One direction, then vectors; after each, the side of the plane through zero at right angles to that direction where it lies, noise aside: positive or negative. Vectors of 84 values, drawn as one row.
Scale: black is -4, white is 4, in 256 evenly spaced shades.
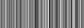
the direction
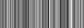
negative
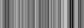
negative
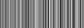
negative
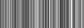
negative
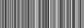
negative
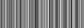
positive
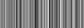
positive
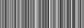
negative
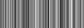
negative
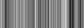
negative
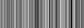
positive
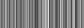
positive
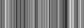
positive
